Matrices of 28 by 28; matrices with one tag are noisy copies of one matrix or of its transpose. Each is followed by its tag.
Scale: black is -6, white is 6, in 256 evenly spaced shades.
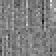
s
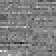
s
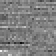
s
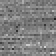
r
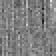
s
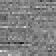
s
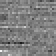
s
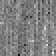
r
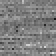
r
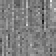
s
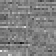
s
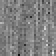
r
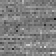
r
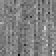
r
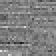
s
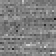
r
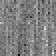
r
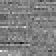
s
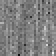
r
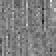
s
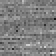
r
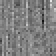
s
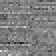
s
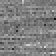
r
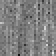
r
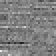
s
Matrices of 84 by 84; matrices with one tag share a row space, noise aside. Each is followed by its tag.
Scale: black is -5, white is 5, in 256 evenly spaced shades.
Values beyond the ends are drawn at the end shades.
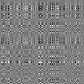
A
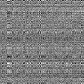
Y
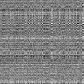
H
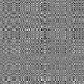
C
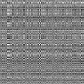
Y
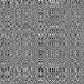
A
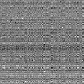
H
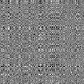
A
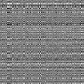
Y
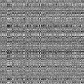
Y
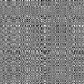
C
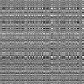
H
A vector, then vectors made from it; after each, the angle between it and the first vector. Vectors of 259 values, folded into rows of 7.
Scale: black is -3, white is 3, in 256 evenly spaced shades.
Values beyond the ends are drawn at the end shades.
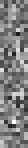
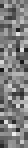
nearly opposite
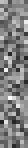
partly opposed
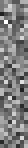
orthogonal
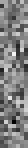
nearly opposite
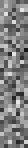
partly opposed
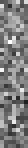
partly aligned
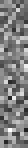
partly aligned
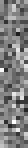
nearly parallel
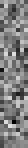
nearly opposite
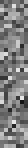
partly aligned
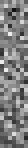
partly opposed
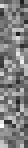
partly aligned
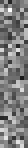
orthogonal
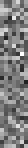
orthogonal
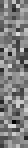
nearly opposite
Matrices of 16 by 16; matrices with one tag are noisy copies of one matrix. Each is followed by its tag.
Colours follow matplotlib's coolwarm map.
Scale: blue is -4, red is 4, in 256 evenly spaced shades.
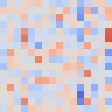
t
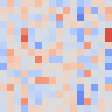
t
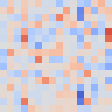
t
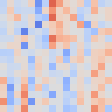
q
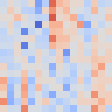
q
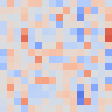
t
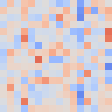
t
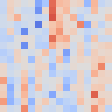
q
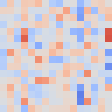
t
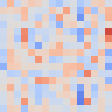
t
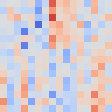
q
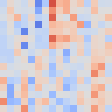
q
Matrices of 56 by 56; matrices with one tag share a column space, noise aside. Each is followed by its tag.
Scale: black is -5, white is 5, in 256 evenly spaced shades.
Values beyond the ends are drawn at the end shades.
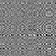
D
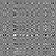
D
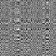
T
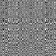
T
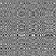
D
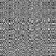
T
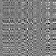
T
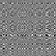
D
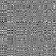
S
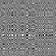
D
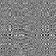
D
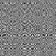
D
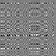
D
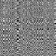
T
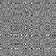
D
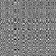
T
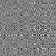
D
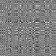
S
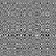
D
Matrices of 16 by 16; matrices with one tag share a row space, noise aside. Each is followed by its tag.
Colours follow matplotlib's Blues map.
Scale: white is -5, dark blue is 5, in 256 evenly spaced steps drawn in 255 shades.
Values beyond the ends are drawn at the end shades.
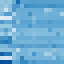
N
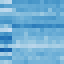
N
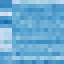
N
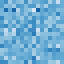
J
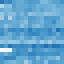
N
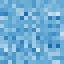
J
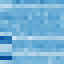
N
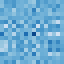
J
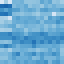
N
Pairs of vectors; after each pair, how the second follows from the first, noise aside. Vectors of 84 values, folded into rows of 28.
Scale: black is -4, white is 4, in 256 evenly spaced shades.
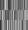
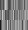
copied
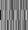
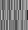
reversed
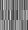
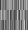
reversed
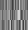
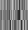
negated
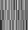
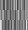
negated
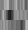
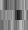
reversed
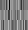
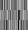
reversed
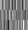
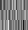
negated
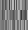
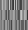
negated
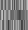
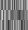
copied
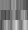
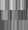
reversed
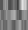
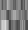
reversed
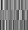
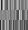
copied
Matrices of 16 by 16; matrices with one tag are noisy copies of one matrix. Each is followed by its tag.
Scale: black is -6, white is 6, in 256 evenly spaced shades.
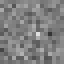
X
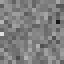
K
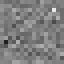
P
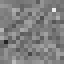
P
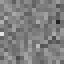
K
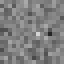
X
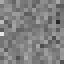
K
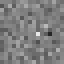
X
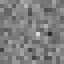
X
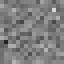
P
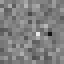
X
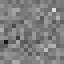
P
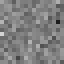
K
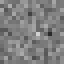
X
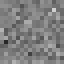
P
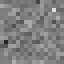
P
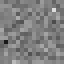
P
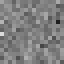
K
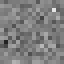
P
